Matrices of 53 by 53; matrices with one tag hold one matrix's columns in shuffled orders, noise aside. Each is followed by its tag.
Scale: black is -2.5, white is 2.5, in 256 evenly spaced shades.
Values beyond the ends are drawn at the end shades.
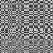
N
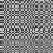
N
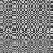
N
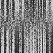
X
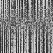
X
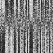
X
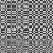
N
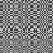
N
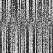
X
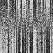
X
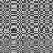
N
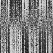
X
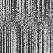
X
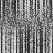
X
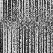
X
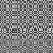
N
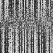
X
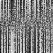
X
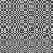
N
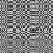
N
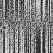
X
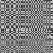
N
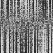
X
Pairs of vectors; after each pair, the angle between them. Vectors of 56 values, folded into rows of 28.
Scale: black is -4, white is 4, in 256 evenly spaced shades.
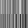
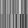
nearly parallel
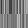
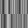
orthogonal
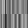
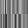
nearly parallel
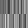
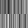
nearly parallel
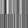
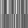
partly aligned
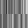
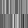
orthogonal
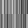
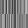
partly opposed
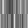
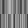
nearly opposite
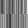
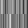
nearly opposite
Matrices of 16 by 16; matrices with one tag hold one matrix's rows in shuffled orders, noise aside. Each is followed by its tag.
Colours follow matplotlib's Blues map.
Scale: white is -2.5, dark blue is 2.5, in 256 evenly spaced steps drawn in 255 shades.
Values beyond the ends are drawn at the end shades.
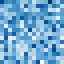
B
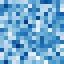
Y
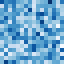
B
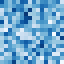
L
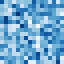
Y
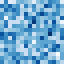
B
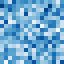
B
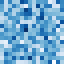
L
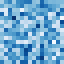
L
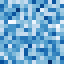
B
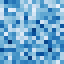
B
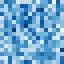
L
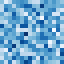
L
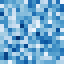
Y
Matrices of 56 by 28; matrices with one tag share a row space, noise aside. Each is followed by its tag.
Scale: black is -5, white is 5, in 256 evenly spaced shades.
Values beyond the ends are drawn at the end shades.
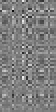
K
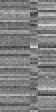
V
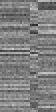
V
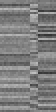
V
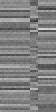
V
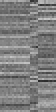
V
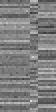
V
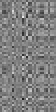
K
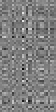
K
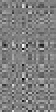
K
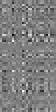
K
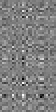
K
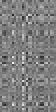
K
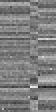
V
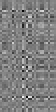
K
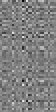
K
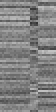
V
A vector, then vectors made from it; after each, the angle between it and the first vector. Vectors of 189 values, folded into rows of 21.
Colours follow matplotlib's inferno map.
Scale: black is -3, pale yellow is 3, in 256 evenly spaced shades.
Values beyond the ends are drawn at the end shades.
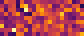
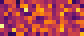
nearly parallel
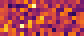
orthogonal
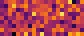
partly aligned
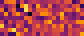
nearly parallel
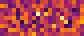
orthogonal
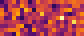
partly aligned
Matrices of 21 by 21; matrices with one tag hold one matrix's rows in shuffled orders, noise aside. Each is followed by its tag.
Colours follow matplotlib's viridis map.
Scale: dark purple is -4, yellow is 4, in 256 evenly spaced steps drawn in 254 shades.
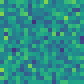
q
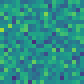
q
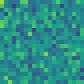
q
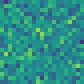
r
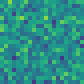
q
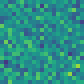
r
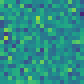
r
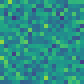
q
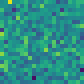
q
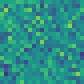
r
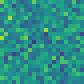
q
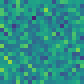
q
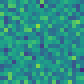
r
